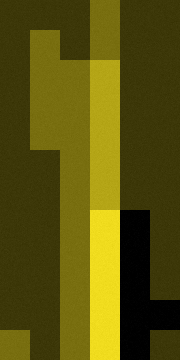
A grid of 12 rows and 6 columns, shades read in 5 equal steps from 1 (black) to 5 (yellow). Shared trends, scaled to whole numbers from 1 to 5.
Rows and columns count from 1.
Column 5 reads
2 2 2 2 2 2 2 1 1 1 1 1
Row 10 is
2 2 3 5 1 2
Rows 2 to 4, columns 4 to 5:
3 2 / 4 2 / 4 2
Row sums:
13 14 16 16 16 15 15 15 15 15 14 16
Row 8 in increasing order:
1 2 2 2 3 5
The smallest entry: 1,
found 6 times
